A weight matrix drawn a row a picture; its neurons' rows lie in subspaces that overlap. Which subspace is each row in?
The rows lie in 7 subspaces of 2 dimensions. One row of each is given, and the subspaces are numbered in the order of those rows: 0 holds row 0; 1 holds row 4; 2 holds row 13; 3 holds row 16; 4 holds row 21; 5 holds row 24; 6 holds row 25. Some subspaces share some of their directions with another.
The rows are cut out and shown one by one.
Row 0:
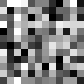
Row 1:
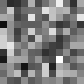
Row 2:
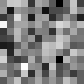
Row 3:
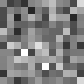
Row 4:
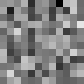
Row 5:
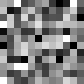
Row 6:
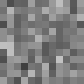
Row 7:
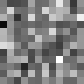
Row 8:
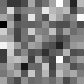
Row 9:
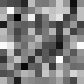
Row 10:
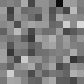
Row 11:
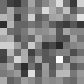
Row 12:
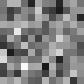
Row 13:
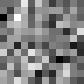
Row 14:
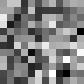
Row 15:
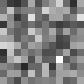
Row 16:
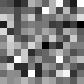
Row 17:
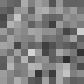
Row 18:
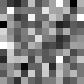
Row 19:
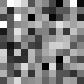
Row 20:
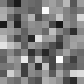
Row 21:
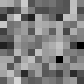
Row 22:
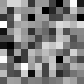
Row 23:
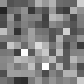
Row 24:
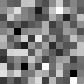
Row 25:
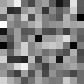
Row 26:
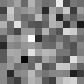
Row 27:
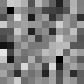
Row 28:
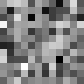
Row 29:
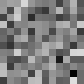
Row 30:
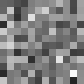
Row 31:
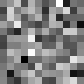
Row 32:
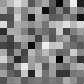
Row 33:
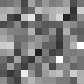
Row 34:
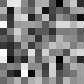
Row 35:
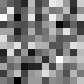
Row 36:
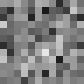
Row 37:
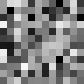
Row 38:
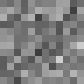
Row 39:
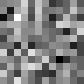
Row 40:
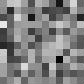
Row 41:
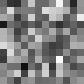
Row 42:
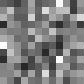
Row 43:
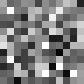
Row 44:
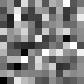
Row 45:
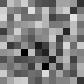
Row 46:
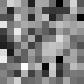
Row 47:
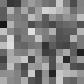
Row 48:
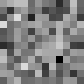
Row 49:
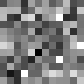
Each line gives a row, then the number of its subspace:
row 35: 2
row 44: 6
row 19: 0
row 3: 0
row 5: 6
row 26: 1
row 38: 4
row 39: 2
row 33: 4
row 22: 3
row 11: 3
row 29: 5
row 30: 5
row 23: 0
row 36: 0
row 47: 2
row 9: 4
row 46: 5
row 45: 0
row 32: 3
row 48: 4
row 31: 1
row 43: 3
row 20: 1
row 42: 0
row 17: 2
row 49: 4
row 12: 5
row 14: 2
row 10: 1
